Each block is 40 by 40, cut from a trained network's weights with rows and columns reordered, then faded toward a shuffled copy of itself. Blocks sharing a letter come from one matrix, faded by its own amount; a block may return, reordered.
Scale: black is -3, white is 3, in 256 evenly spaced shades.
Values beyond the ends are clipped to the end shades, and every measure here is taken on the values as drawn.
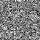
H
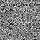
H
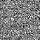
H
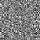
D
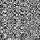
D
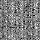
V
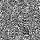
H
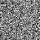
H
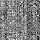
V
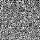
H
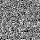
H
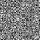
D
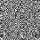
D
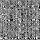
V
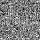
H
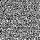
H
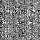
V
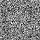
H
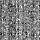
V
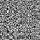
D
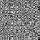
D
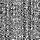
V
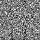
H
